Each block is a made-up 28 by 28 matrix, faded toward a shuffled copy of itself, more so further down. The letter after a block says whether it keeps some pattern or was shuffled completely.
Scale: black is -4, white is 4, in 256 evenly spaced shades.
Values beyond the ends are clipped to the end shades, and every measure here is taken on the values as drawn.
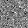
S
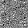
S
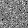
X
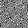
S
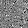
X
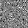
S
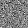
X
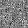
S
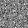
X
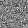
X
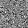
X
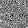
S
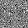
S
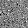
S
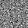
S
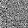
S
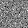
X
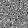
X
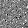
X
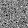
X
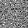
S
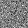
X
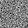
X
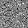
X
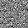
S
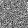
X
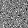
X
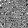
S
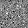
X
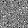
S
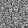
S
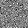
S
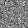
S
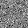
X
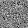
X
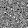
X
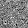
X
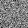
X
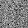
S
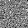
S
